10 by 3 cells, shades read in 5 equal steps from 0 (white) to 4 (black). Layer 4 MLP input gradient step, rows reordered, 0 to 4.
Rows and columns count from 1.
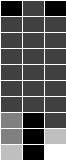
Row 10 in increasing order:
0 1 4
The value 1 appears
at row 9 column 3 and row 10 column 1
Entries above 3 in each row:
2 0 0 0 0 0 0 1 1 1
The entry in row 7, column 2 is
3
